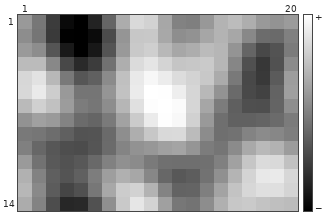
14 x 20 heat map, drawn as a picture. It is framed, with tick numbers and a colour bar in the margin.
Ninth with the highest average: centre. Odd rows or columns: none. Roughest part: top left. Lone odd cells: none. Ninth with the lowest average: top left.
